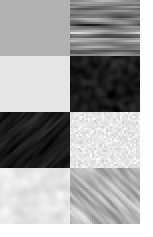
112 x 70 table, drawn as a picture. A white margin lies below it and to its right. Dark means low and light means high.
The table splits into 4 rows of 2 panels. Panel 1,1: high, flat. Panel 1,2: middling, streaked across, strong in contrast. Panel 2,1: very high, flat. Panel 2,2: very low, blotchy, faint in contrast. Panel 3,1: very low, slanting up to the right, faint in contrast. Panel 3,2: very high, fine-grained, faint in contrast. Panel 4,1: very high, blotchy, faint in contrast. Panel 4,2: high, slanting down to the right.
